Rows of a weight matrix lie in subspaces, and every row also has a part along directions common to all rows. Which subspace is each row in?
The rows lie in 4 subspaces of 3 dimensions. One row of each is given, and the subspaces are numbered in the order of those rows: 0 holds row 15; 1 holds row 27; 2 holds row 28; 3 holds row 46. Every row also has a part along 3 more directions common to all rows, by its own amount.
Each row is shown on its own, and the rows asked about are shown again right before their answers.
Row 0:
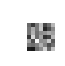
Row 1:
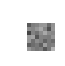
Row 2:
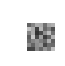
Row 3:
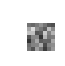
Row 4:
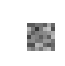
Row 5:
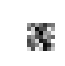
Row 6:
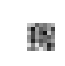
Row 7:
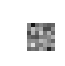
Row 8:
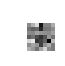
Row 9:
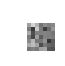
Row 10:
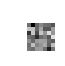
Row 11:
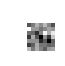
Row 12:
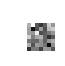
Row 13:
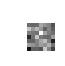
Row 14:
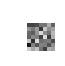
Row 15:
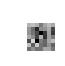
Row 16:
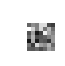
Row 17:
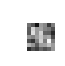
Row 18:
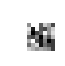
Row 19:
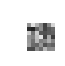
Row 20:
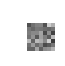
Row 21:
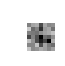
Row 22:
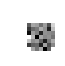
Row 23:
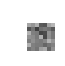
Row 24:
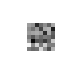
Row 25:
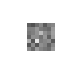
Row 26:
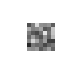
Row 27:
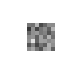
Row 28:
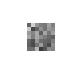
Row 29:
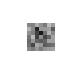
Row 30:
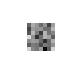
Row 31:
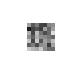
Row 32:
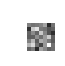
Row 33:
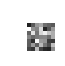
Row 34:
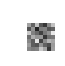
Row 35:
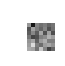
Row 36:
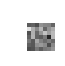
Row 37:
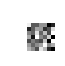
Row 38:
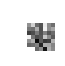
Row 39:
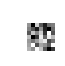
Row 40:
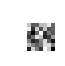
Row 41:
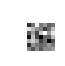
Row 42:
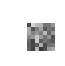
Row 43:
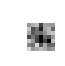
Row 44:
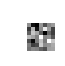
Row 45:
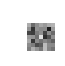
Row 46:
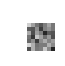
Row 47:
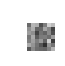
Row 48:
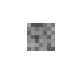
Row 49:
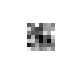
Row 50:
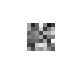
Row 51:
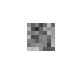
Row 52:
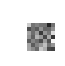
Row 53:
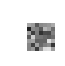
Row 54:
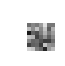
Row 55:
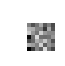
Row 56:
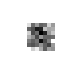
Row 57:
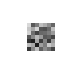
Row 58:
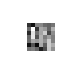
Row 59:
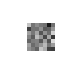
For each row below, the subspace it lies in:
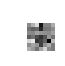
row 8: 1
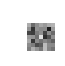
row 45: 3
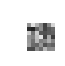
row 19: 2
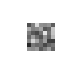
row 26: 1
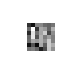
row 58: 1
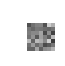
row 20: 0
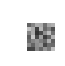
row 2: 0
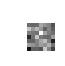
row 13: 3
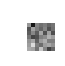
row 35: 2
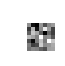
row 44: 1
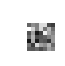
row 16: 0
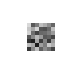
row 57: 3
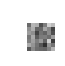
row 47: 0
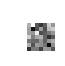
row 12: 2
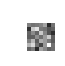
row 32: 2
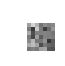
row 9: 1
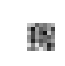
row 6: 1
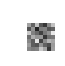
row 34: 0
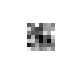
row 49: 1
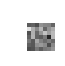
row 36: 2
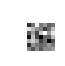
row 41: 1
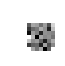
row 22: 3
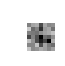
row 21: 1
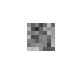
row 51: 2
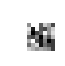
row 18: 1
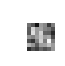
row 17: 1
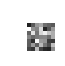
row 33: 2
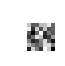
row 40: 3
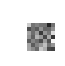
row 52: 0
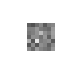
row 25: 0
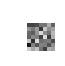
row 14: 0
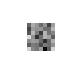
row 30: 3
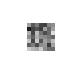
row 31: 0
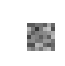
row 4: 3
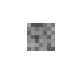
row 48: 2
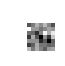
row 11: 1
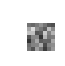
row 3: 3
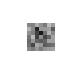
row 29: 0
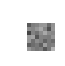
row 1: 3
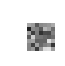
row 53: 2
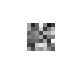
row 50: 0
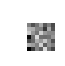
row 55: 3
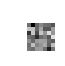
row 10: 2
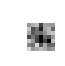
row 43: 1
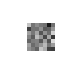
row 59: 0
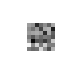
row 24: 1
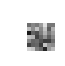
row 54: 3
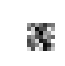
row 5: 3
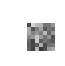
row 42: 2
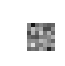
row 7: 2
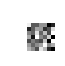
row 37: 0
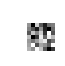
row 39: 2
